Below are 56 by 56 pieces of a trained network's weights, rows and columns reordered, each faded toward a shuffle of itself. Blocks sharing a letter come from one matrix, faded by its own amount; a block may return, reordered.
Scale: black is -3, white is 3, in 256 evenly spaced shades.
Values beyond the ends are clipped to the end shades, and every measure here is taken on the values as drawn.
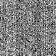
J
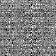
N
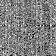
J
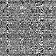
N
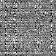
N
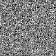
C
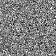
C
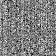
J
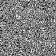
C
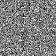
C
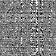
N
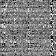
N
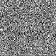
C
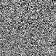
C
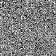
C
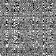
N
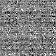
N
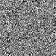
C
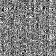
J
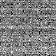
N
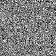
C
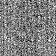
J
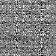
N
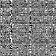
N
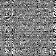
N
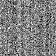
J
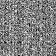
J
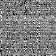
N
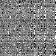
N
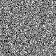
C
